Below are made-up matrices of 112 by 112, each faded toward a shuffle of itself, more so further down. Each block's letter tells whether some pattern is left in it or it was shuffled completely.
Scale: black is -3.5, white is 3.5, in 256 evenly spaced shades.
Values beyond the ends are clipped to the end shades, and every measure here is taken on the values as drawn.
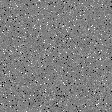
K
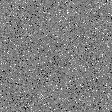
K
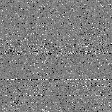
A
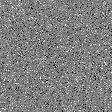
K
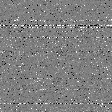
A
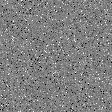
K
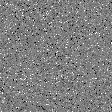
K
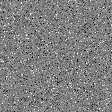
K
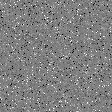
K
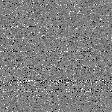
A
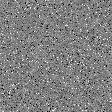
K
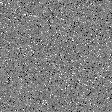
K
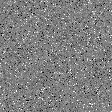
K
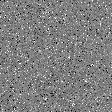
K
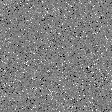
K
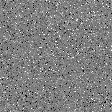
K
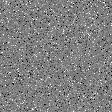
K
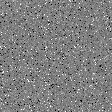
K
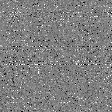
A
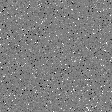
K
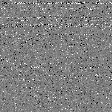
A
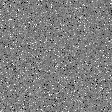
K
